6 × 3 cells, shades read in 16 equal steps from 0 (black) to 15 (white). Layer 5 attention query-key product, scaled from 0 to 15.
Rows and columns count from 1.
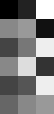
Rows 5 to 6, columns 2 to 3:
5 14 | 8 9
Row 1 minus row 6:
-6 -6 6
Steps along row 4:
up down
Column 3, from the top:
15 1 14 3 14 9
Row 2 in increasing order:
1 8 9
